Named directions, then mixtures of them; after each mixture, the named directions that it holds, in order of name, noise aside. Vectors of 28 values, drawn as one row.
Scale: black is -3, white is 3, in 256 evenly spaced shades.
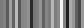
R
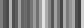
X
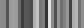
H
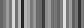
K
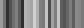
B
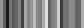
B, X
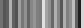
X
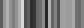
B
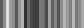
B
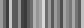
H, X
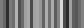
B, R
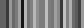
B, K, X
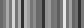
K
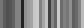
B, X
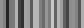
B, H, R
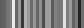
K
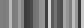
B, H, X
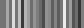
K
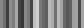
B, H, R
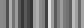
H, R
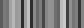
K, R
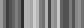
B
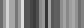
B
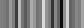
R, X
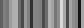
H, K, R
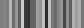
B, H, K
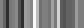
B, H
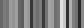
K, R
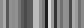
H
